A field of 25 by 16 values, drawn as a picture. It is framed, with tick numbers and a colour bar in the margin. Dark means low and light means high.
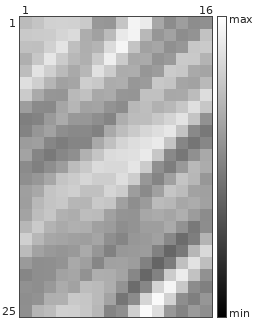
Overall the values sit about 70% of the way up the scale. Streaks slant up to the right. The bottom right is the roughest part.
